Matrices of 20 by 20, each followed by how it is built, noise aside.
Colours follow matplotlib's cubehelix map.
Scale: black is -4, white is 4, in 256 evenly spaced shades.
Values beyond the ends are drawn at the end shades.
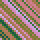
Toeplitz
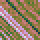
Toeplitz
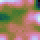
smooth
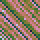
Toeplitz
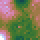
smooth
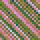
Toeplitz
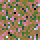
noise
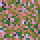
noise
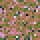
noise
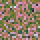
noise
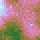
smooth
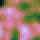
smooth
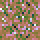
noise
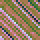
Toeplitz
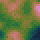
smooth
